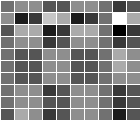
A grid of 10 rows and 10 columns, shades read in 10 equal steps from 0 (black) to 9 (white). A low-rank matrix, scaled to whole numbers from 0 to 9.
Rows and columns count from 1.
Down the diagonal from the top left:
4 1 6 2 5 3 3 4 2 3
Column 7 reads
5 2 6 5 3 3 3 5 5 5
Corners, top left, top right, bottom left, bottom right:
4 3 3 3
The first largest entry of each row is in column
2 9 2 2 9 9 4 2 2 2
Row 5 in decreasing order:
6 5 5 5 4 4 3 3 3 3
